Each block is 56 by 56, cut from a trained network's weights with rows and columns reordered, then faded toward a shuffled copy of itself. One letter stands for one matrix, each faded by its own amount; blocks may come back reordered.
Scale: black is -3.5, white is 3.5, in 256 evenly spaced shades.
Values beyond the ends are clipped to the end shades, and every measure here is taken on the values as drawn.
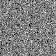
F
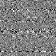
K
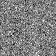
F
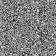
F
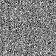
F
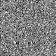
F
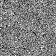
F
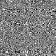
K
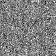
F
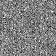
F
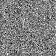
F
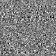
K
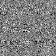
K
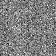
F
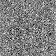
F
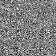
K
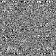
K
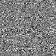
K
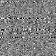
K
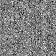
F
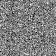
F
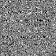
K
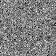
F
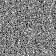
F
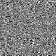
K
